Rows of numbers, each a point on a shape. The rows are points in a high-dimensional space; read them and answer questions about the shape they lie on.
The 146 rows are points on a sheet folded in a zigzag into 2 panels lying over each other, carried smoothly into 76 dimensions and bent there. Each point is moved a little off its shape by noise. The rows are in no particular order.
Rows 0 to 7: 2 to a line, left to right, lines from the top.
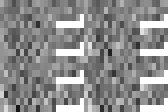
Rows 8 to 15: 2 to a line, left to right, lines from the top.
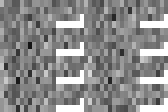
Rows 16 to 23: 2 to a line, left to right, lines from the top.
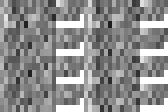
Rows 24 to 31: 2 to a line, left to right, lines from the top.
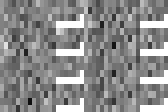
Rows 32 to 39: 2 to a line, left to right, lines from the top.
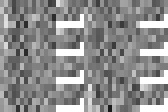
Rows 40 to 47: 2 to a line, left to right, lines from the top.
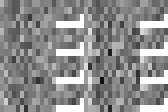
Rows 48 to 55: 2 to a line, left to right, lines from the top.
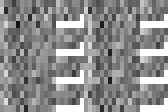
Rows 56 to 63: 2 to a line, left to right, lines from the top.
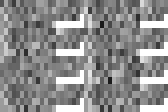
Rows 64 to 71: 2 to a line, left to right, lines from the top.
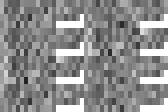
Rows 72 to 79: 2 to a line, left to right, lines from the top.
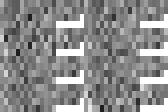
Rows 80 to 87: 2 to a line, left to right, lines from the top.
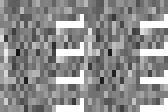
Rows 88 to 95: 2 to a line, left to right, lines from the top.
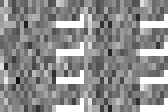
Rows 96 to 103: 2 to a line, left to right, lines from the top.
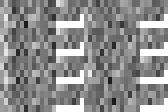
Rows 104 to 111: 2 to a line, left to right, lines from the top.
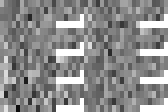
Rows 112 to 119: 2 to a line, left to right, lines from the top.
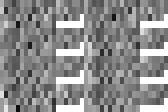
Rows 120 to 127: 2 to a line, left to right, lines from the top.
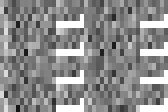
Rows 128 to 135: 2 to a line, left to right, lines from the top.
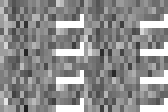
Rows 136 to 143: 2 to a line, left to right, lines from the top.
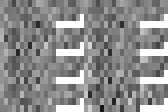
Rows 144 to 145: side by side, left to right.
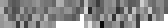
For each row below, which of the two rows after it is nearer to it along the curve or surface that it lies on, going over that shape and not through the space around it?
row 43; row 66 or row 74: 66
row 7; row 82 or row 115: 82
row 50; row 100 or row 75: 75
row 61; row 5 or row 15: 15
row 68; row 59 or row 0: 59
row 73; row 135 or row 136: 135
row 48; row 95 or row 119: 119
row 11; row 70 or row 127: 127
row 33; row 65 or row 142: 65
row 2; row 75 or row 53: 53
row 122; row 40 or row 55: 55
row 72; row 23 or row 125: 125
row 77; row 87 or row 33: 87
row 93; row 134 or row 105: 105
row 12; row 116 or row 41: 116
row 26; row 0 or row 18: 18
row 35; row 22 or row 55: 55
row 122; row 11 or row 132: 11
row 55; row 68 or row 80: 68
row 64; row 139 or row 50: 50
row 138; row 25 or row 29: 25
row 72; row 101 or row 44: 44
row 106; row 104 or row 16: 16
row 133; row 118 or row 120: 120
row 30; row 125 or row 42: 125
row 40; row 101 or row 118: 118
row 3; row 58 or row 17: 17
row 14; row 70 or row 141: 141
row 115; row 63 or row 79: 79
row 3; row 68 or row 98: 98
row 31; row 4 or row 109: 4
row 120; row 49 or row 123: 123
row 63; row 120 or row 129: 120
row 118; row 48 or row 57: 57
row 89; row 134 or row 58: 134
